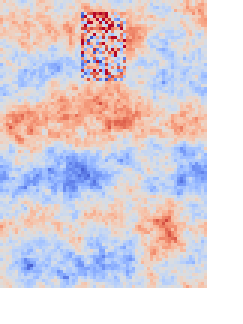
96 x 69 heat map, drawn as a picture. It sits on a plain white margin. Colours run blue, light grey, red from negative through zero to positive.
The top middle is the roughest part. Horizontal stripes repeat 3 times down the table. The histogram is bell-shaped. An odd patch, rougher than its surroundings, sits in the top middle.
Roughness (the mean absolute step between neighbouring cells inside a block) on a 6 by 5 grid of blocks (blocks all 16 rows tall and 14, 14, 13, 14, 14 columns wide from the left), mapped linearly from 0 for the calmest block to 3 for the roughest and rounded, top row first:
00300 | 00300 | 00000 | 00000 | 00000 | 00000
